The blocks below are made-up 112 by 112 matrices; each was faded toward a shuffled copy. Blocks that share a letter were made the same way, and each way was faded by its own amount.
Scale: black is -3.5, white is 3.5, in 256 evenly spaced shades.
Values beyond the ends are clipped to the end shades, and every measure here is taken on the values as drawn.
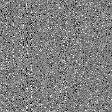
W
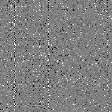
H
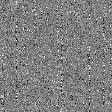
W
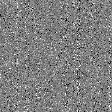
W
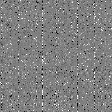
H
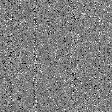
W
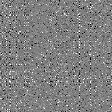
H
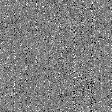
W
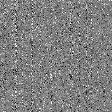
W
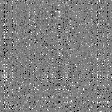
H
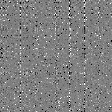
H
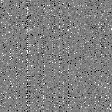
H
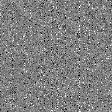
W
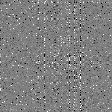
H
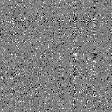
H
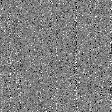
W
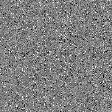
W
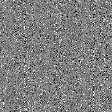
W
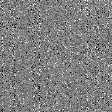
W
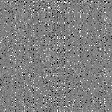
H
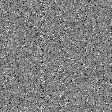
W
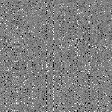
H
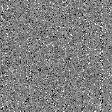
W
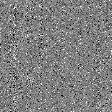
W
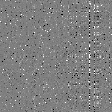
H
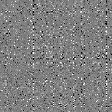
H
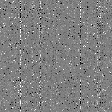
H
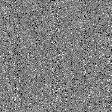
W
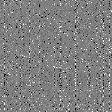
H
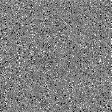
W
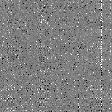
H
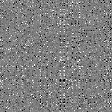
H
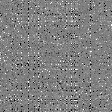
H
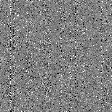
W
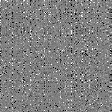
H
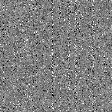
W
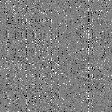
H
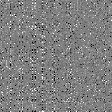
H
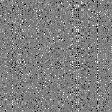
H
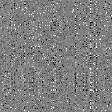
H
